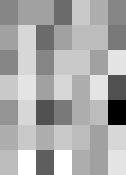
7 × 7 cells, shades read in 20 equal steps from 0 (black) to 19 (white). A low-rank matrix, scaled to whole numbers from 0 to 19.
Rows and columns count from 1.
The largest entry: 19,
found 2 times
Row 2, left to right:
12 16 8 12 14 14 9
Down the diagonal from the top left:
10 16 10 16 13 12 17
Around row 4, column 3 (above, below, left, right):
10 6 17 16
